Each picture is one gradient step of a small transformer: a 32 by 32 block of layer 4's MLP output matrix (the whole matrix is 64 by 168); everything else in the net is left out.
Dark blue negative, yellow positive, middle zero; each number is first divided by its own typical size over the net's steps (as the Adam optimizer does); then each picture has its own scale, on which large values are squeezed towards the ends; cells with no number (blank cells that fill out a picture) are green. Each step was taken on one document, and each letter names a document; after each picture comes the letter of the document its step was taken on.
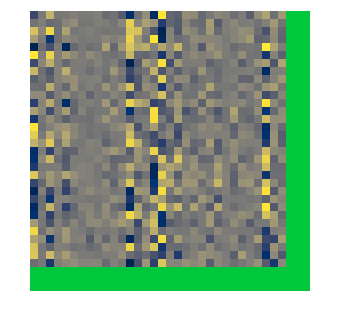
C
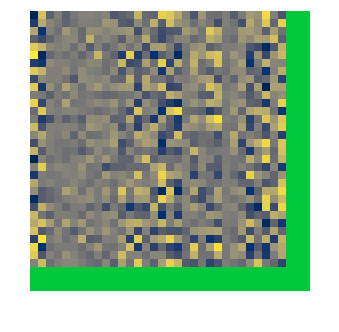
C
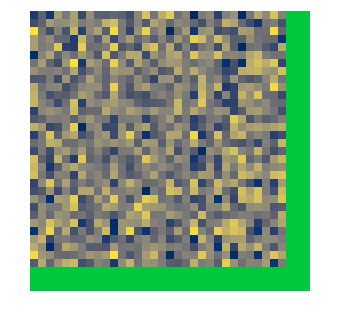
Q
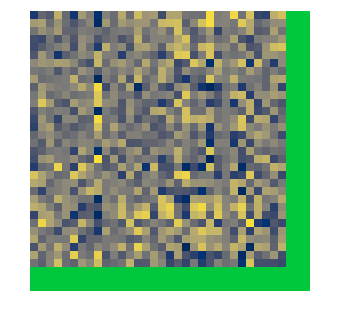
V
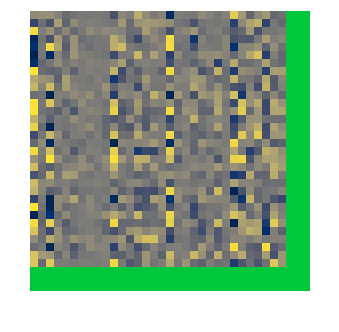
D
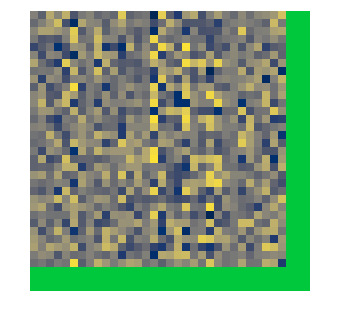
V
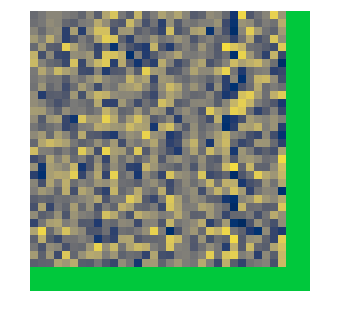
Q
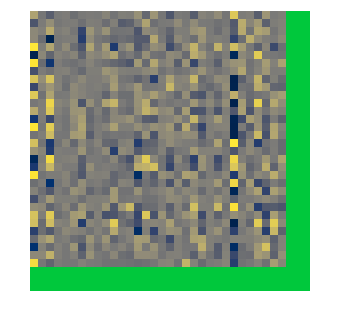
D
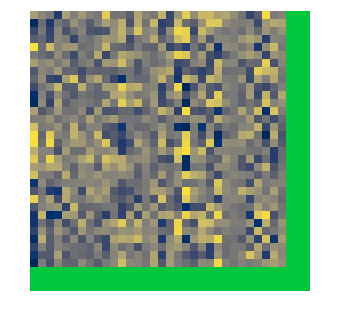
V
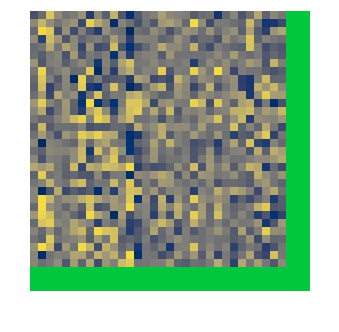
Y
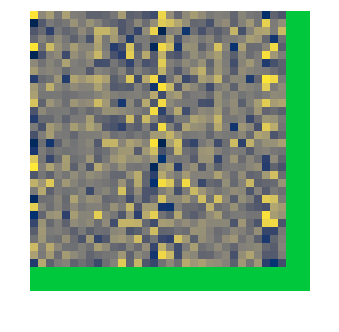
C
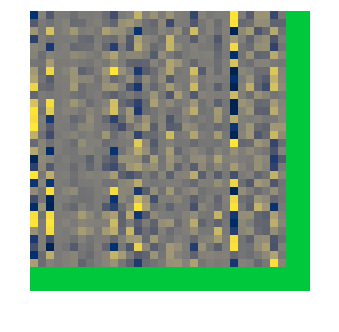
D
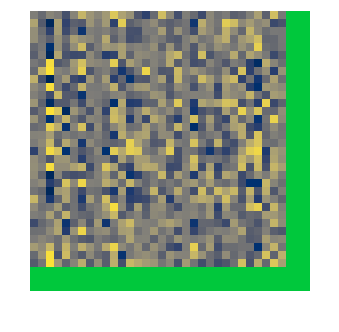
Y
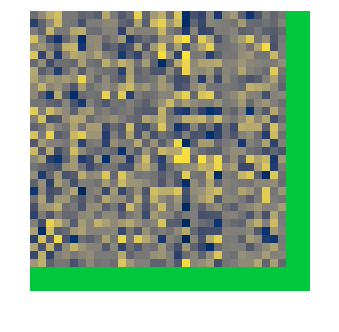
V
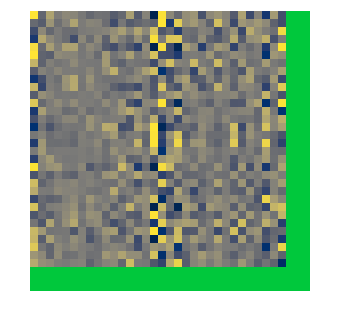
C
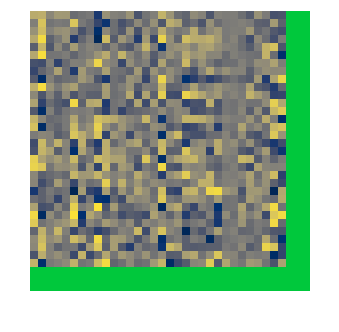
V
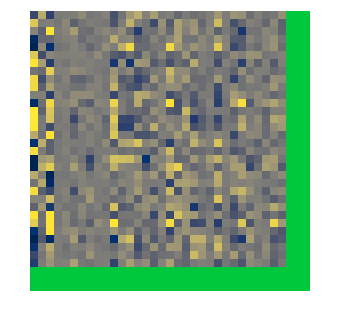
D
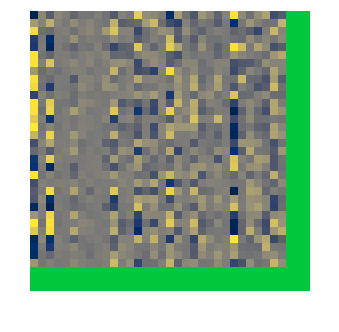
D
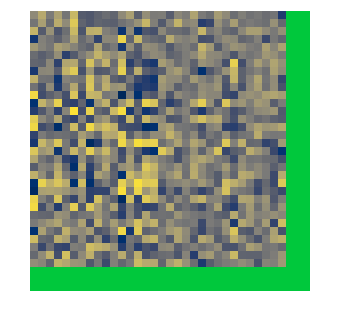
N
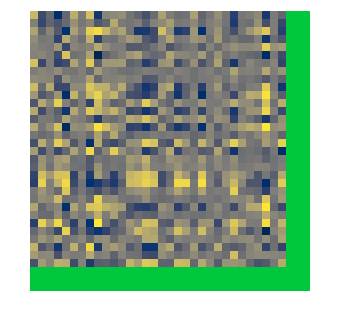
N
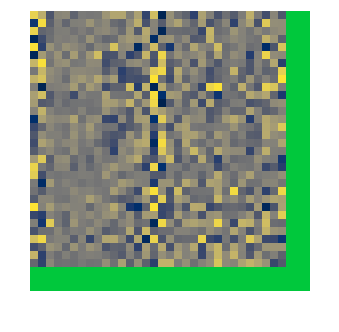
C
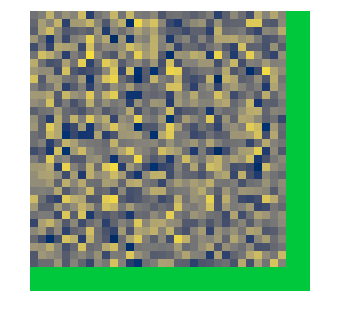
Y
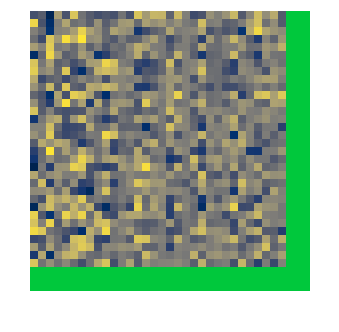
N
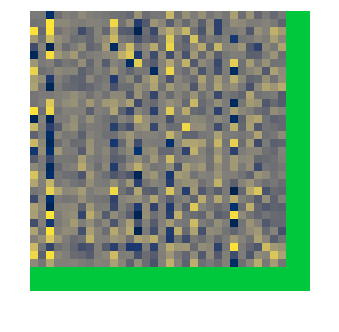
D
